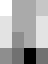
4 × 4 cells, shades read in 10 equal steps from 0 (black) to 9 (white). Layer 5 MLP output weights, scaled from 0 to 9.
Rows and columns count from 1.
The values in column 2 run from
4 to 6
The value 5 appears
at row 3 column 2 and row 4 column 1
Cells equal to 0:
1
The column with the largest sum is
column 1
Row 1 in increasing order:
6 6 7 9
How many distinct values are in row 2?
2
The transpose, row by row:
9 8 8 5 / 6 6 5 4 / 6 6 6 0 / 7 8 8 4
